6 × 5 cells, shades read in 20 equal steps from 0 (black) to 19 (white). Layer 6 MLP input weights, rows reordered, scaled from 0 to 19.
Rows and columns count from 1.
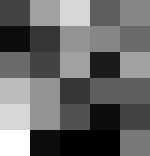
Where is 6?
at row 5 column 3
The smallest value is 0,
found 2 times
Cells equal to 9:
1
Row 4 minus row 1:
9 -1 -12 0 -3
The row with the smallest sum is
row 6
